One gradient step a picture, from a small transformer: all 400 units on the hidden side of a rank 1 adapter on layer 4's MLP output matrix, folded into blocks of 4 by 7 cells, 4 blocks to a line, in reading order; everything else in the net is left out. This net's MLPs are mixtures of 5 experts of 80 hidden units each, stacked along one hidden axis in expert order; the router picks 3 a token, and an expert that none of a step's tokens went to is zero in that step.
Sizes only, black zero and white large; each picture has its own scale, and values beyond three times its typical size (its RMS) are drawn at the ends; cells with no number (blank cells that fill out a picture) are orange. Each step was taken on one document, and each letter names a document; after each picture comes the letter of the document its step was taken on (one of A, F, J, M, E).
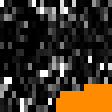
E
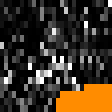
E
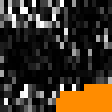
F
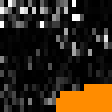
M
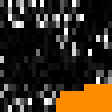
M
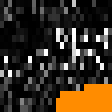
E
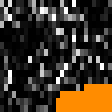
E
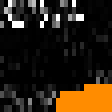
M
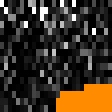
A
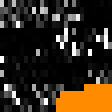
M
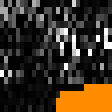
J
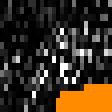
E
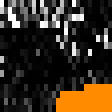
F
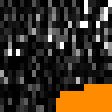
J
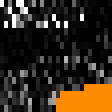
F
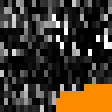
F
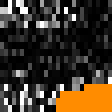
F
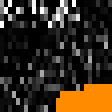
A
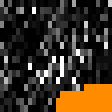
E
